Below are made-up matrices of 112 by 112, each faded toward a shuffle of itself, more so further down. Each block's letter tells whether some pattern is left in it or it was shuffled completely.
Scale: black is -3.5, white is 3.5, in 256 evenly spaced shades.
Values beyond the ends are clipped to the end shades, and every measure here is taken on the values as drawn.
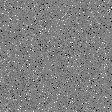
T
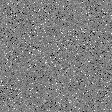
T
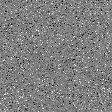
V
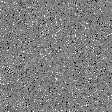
V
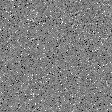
T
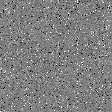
V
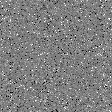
V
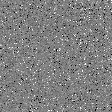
V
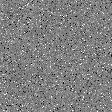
T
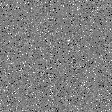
V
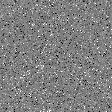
V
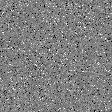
T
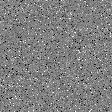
T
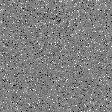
V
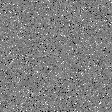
T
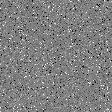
V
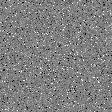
T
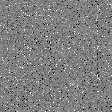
V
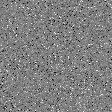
T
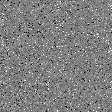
V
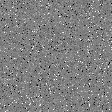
V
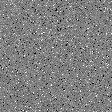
T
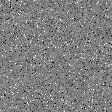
T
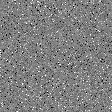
T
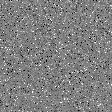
T
